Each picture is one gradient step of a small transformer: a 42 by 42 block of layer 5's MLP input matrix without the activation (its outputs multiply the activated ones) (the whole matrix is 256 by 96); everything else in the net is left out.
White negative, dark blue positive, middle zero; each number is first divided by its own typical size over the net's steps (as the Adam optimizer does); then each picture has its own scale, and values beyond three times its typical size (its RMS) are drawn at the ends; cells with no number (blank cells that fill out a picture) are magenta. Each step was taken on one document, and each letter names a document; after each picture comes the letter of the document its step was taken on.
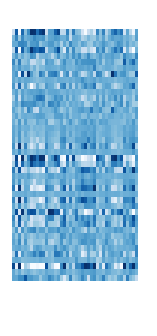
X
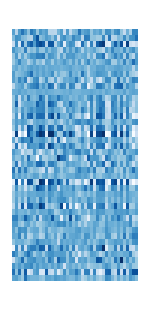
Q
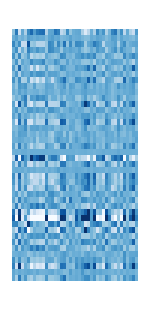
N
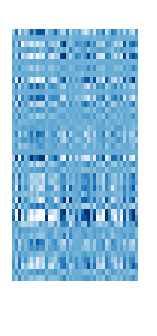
N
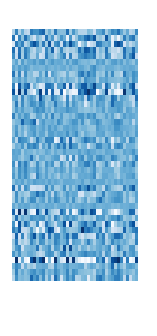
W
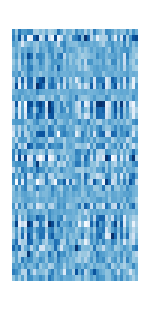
Q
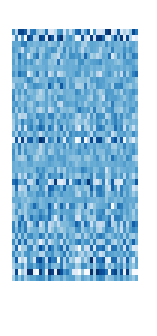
Q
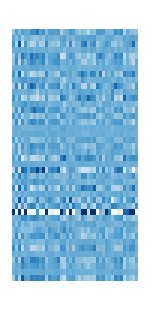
X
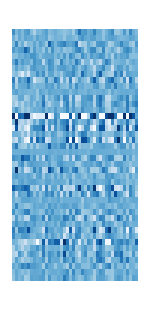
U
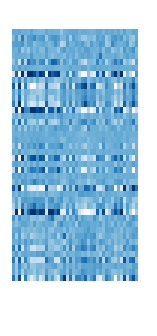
X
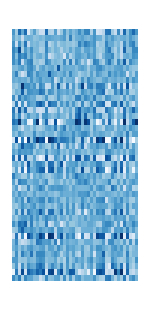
Q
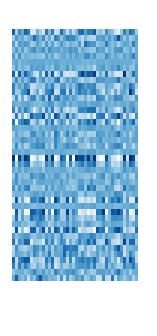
W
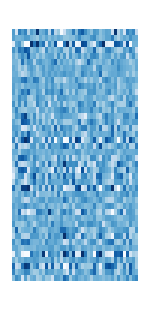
U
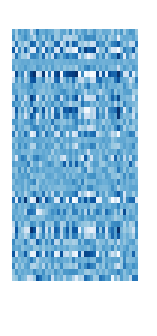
W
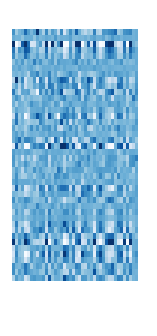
U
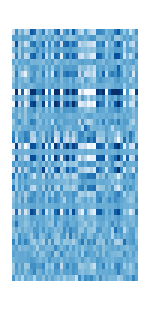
W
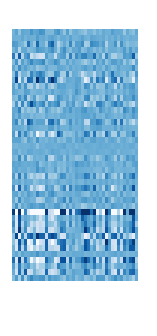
N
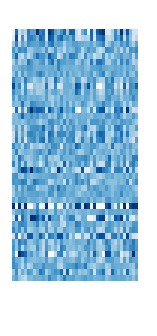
Q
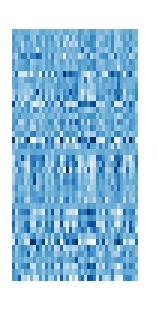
W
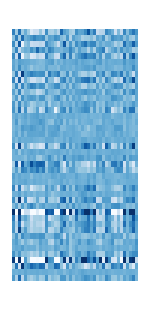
X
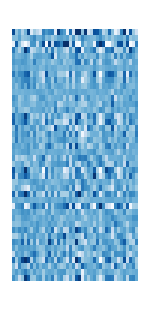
U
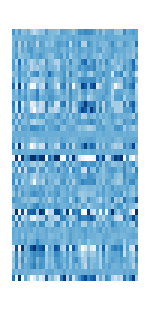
X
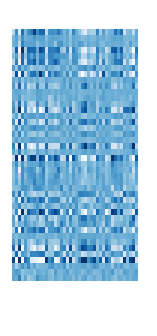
X
